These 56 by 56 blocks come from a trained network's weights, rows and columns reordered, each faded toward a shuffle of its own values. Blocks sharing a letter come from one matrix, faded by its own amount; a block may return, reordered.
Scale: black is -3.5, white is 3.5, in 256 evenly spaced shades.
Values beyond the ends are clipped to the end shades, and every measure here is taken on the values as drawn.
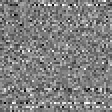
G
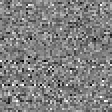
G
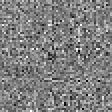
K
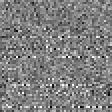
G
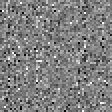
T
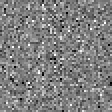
T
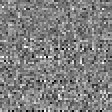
G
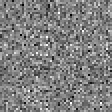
K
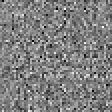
K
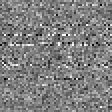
G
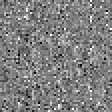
T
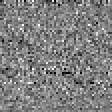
G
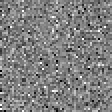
T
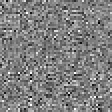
K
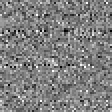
G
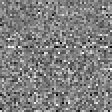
G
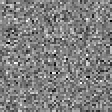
K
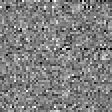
G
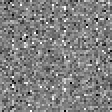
T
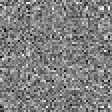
K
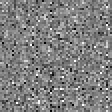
T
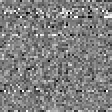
G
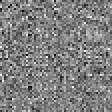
K
